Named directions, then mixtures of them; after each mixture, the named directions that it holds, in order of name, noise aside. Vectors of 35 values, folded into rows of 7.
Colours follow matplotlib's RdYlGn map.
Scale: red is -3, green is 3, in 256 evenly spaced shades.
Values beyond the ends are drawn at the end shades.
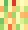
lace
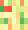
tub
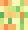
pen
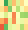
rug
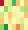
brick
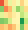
pen, tub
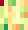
brick, tub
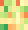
brick, lace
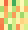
lace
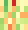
lace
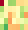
brick, tub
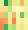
pen, rug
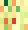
lace, rug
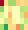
brick, tub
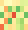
pen, rug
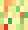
brick, pen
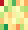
brick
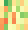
rug
